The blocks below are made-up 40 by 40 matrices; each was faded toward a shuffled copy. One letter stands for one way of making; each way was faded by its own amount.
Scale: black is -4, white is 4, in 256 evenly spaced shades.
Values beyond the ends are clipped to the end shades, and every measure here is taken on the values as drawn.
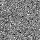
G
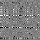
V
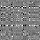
V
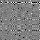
V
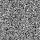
G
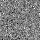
G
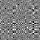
V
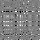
V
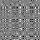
V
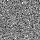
G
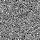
G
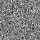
G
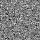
G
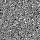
G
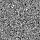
G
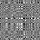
V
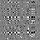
V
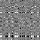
V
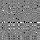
V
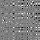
V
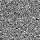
G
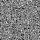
G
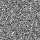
G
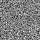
G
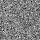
G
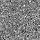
G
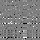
V
